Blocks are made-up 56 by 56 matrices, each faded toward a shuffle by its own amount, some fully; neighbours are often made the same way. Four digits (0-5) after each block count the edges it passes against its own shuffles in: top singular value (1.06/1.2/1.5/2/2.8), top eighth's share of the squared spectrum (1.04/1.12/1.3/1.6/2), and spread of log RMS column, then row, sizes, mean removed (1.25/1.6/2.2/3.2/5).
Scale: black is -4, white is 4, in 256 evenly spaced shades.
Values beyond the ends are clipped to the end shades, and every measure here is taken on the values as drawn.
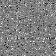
3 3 1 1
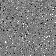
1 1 0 0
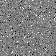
0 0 0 0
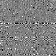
4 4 1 2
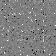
2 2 1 1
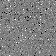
2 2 0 0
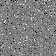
2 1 0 0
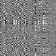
4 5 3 3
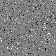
0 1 0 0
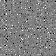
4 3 1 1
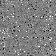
3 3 1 1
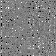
3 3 2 1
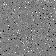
0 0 0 0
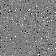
1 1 0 0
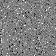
2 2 0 0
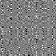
4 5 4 2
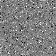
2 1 0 0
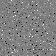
1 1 0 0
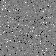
0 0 0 0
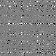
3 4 2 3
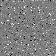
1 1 0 1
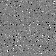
1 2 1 1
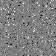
0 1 1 1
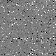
2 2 1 1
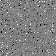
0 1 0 0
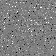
1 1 0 0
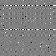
5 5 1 2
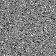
0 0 0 0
